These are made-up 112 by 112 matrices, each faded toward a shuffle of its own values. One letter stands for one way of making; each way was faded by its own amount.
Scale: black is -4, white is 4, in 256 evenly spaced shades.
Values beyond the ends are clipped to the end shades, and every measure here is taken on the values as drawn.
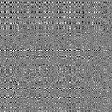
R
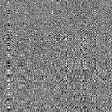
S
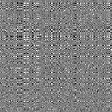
R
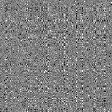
S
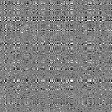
R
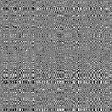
R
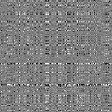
R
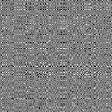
R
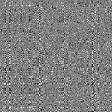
S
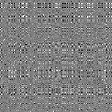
R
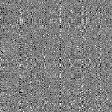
S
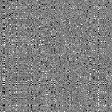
S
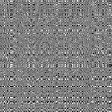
R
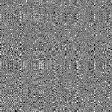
S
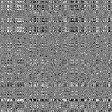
R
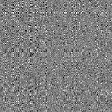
S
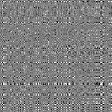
R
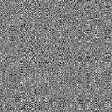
S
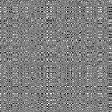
R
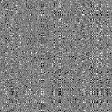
S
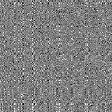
S
